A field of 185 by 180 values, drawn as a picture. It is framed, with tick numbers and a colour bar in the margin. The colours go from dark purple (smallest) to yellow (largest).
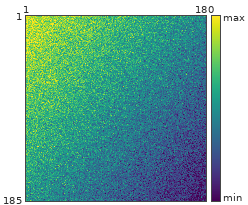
The histogram is bell-shaped. The ninth with the lowest average is the bottom right. The top left is the ninth with the highest average. Fine speckle covers the field. Values rise toward the top left. Neither half mirrors the other.
